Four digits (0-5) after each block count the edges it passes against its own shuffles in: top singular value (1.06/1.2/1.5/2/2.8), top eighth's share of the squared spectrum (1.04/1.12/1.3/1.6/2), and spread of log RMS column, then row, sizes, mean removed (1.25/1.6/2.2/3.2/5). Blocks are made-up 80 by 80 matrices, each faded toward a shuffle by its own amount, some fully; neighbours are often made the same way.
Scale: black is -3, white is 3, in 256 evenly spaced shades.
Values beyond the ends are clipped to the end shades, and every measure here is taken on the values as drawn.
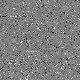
1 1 0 0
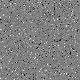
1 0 1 0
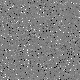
0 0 0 0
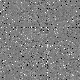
3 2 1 1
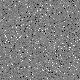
0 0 0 0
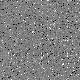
2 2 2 0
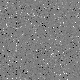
2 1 0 0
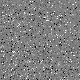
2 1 1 1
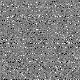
1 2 0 3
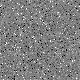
0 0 0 0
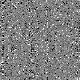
3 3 2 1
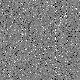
2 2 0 0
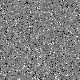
1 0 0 0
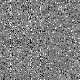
3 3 2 0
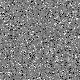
1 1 0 0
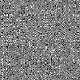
4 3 2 2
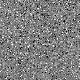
3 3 1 1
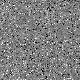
3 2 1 1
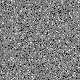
2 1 0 0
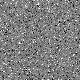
0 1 0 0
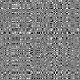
5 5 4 4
